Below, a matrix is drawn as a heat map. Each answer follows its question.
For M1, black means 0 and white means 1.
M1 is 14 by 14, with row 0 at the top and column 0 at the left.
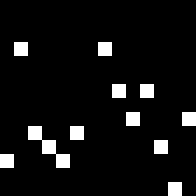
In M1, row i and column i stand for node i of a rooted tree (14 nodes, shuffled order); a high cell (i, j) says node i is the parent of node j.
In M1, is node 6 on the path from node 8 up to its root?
yes
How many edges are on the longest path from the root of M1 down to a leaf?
3
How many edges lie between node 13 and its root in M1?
2
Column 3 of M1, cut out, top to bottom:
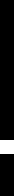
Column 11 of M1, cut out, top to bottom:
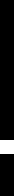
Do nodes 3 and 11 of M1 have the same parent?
yes
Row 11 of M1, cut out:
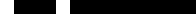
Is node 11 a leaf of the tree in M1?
no
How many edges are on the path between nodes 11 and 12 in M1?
5
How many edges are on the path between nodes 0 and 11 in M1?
1
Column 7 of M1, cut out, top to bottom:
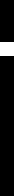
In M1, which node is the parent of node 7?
3
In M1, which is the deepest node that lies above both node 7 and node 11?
10
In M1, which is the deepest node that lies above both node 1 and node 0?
10
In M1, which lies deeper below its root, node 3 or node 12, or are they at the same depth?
node 12
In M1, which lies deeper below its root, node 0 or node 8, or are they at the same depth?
node 0
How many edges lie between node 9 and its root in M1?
2
